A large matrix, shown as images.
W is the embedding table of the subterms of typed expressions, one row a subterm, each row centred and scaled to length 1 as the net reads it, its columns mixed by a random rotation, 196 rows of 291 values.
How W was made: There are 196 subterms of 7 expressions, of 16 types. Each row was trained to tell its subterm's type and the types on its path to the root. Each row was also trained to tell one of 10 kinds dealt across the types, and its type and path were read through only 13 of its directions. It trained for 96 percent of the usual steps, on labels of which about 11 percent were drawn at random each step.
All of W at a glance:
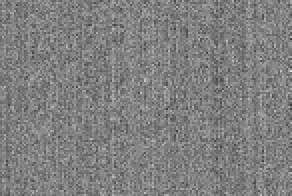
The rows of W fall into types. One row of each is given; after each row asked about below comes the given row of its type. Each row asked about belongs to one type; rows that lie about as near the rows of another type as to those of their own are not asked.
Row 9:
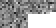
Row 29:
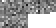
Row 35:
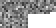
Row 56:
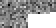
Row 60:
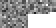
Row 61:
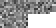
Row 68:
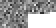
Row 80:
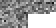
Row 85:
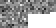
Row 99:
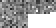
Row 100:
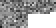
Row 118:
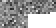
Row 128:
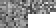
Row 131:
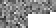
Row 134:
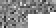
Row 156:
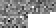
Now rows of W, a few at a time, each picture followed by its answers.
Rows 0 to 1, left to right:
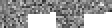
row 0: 134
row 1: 29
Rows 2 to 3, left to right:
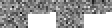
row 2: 156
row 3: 99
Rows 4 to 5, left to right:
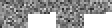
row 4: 100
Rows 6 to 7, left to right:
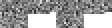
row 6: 134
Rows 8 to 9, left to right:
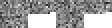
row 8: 35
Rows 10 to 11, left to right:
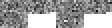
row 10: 118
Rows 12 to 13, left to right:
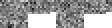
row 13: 9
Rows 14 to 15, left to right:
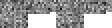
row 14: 128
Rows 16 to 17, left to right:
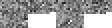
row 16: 128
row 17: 100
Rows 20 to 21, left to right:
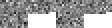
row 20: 80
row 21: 99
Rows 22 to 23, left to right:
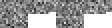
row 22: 68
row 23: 99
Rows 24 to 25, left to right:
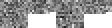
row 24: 118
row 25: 35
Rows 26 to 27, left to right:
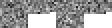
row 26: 56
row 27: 85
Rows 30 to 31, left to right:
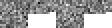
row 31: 156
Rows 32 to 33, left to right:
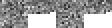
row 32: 56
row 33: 56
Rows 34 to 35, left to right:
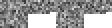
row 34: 80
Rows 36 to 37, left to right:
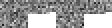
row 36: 9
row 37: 9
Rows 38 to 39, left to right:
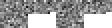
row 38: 131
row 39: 56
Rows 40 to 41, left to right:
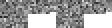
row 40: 35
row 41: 60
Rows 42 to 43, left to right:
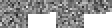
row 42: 9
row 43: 134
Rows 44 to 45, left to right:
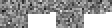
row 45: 118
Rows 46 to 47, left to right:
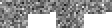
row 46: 118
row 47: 118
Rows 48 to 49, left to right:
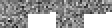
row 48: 156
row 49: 134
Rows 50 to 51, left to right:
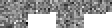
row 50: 85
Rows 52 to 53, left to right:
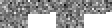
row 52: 29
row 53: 56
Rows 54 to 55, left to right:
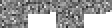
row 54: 85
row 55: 99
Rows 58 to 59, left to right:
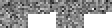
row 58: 56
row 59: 131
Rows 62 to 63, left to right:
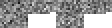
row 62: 100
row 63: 9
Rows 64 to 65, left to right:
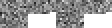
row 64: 29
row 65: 118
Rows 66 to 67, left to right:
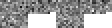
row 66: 85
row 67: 99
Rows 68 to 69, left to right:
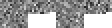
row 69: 128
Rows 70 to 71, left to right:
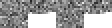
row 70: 156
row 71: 156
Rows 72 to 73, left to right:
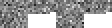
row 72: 118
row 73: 85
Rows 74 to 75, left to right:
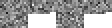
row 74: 85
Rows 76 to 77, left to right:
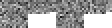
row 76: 99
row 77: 60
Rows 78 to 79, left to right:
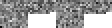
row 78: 80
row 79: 100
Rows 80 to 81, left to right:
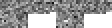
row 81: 80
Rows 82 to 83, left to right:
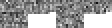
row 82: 9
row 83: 85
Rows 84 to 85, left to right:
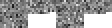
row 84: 9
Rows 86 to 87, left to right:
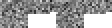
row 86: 134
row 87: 29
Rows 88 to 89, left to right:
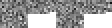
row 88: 99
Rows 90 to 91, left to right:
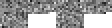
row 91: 131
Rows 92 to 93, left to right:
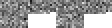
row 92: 128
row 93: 134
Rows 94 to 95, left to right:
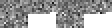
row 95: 99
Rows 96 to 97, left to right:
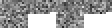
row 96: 156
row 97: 118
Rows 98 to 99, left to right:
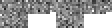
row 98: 60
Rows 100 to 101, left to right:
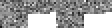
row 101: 29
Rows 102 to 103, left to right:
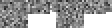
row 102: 60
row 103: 100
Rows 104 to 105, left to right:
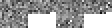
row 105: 100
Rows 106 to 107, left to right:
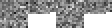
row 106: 35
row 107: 131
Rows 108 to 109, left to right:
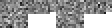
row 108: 35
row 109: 85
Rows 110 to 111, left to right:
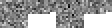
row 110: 118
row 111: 9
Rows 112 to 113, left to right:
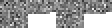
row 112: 9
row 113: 156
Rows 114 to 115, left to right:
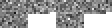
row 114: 68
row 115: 85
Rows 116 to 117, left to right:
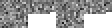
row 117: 56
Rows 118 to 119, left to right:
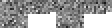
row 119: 85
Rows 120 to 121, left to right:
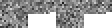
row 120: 80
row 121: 118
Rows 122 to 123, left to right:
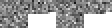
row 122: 9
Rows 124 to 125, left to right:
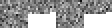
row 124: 85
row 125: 100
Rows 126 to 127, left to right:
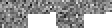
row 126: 100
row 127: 29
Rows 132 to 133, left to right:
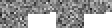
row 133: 68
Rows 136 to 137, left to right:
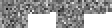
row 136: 118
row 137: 60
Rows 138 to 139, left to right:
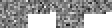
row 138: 85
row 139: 85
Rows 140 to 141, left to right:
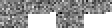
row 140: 156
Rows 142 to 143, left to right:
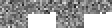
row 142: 131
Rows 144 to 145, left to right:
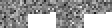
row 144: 134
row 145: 56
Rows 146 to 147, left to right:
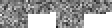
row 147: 100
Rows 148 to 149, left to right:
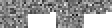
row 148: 134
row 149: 100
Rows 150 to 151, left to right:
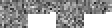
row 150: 134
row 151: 80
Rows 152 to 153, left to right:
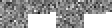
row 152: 56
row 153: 156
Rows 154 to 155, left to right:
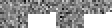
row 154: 80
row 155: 134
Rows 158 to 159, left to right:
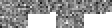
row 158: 156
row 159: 80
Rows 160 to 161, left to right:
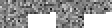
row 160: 134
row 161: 100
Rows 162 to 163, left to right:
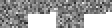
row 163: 134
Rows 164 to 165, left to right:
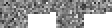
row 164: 118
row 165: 29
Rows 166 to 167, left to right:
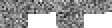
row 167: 29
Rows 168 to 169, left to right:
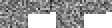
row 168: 131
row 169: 80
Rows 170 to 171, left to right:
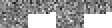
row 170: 128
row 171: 85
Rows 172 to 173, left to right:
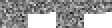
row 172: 100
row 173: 9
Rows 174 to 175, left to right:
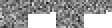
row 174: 134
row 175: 131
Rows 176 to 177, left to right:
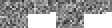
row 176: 131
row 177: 100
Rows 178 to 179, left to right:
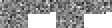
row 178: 156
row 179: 35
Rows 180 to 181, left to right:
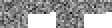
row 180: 118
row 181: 9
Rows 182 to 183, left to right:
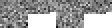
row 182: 35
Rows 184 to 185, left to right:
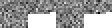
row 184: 35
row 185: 68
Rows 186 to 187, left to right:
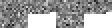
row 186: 118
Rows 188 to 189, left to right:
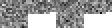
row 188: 134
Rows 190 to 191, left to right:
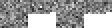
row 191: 131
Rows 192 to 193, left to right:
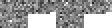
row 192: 80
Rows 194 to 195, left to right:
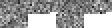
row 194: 100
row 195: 99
